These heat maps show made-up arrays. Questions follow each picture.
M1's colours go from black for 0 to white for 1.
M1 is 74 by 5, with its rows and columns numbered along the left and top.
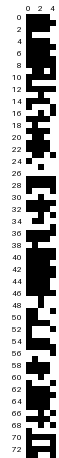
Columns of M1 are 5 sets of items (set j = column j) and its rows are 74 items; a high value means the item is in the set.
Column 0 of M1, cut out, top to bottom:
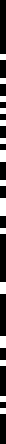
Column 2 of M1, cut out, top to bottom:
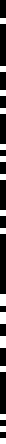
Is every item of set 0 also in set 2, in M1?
no
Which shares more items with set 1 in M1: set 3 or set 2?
set 3
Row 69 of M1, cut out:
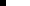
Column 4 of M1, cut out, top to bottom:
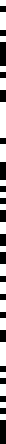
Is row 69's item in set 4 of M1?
yes
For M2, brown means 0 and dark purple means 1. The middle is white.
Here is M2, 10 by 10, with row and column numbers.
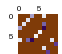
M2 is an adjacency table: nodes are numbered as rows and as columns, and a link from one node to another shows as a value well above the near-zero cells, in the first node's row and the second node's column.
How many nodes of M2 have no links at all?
0
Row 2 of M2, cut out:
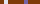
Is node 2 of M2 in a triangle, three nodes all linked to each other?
no
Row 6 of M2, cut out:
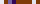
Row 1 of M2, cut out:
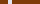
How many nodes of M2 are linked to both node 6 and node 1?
1
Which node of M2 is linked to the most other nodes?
node 6
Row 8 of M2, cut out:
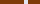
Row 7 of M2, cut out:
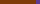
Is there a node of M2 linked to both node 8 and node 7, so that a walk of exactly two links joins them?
no
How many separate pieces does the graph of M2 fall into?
3
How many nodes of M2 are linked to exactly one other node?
6
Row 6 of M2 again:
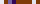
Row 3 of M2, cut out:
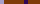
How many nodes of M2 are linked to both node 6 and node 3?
1
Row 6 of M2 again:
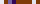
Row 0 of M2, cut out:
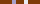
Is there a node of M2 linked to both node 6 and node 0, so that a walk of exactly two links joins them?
yes
